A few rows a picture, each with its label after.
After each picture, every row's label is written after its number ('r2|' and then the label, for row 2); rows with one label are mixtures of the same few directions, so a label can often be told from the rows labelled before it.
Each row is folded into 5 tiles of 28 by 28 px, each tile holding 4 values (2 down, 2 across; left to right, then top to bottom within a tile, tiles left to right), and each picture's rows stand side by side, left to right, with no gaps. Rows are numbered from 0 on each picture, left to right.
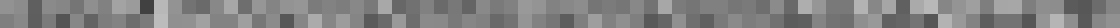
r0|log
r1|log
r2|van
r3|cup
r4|van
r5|van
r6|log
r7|cup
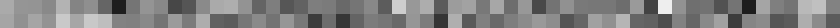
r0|van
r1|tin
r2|van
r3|log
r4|van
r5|cup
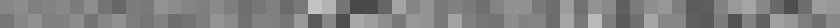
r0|van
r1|cup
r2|tin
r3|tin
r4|tin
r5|tin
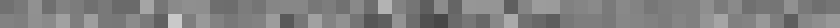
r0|log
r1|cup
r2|van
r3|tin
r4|cup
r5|tin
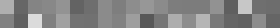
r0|cup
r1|van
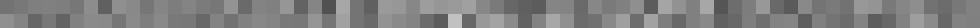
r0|van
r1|van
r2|cup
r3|cup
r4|van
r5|log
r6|cup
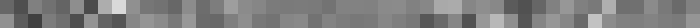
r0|van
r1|cup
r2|cup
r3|cup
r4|cup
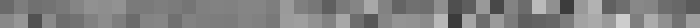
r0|cup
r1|cup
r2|tin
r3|log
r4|log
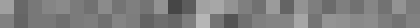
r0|log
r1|tin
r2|log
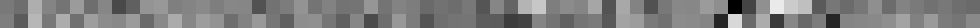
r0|log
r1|van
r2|van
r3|van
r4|cup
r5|tin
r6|log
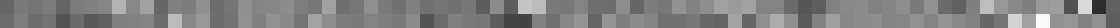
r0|van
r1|cup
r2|cup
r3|van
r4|log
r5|cup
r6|van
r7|van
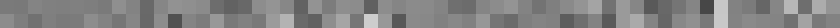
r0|van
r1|tin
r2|van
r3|tin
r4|cup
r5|log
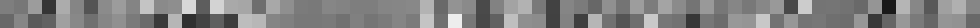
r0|cup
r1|log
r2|log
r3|tin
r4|tin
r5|van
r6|cup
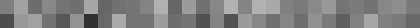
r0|van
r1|log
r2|tin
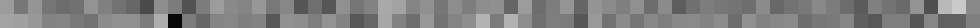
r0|tin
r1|cup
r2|cup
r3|van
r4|log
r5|log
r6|van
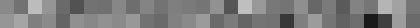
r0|tin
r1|van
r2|van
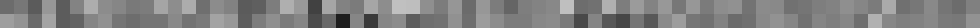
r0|cup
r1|cup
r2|log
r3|cup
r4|log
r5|cup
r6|cup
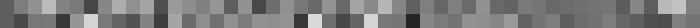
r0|tin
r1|log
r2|tin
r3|log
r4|van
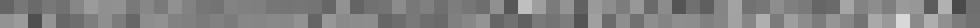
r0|cup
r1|tin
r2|log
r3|van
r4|log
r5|log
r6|van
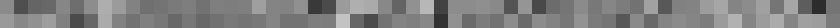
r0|cup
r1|van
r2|tin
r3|log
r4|van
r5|van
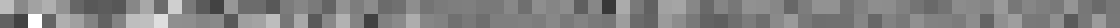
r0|cup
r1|tin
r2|tin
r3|van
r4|cup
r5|tin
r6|tin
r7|van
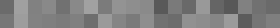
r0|log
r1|log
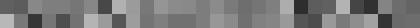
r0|van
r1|cup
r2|log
